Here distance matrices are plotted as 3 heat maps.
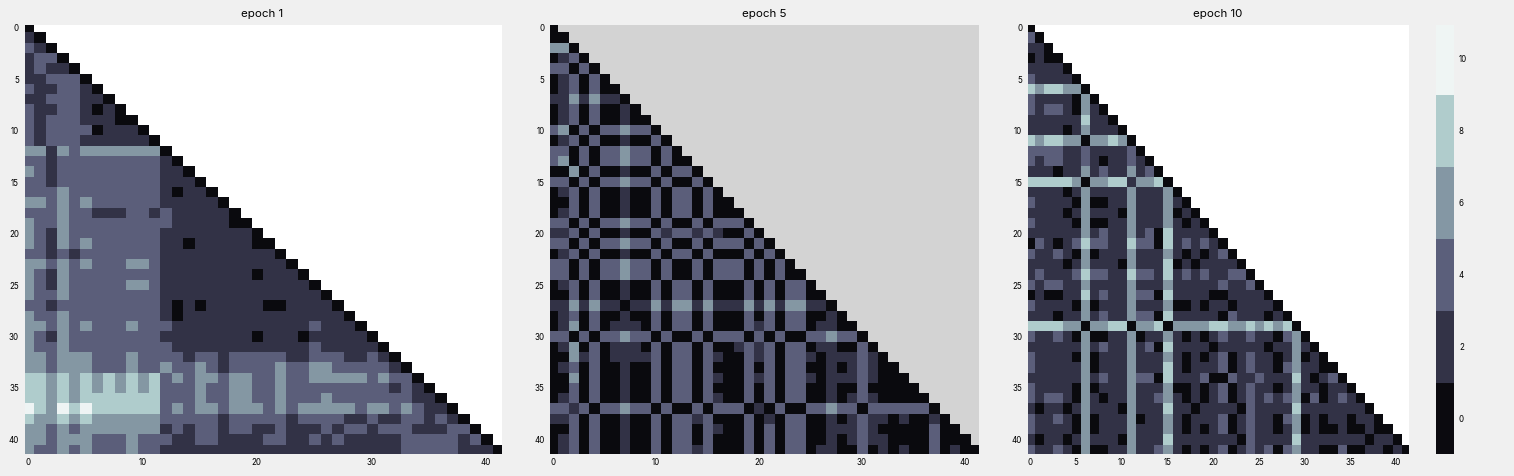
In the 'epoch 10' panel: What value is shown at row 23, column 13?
2
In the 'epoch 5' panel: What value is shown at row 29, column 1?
2
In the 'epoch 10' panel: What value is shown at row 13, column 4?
2
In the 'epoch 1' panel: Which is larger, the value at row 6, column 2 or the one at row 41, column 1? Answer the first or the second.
the second
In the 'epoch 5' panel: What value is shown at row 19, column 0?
4
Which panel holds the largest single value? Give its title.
epoch 1
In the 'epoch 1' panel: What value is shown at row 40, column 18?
2
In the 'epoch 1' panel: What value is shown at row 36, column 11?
8
